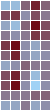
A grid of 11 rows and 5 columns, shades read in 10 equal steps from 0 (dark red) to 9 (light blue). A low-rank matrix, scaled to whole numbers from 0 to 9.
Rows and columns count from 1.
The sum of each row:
25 19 22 21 20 24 27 22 24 23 32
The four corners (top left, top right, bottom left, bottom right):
8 4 7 6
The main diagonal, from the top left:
8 2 4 2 5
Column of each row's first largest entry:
1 3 2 2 4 4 1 4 4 1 1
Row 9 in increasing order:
0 3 6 6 9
